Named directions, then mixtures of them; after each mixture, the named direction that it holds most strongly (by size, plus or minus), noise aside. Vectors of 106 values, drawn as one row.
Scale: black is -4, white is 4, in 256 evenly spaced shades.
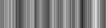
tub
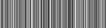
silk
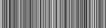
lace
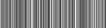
silk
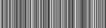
silk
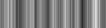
tub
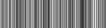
tub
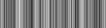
tub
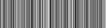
silk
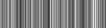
tub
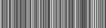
lace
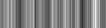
tub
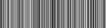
lace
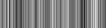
tub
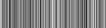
lace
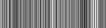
lace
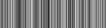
silk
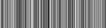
silk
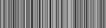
silk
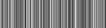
silk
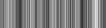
tub
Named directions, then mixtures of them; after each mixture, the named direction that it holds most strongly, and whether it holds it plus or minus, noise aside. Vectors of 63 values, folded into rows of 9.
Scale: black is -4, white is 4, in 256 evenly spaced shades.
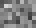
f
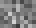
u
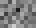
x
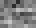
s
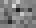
s, minus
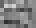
s, minus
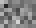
f, minus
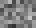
f, minus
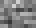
s, minus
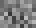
u, minus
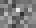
x, minus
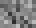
u, minus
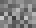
x, minus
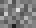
x, minus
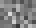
u, plus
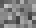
f, plus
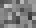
f, plus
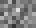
x, minus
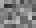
f, minus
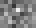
x, minus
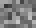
f, minus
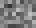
f, minus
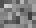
f, plus
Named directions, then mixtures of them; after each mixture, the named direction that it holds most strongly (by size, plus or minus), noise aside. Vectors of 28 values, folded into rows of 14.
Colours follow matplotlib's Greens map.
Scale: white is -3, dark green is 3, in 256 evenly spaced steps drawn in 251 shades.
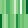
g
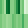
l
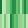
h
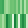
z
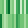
g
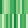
z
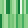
g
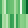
g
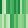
h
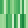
z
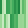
h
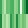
g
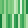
g
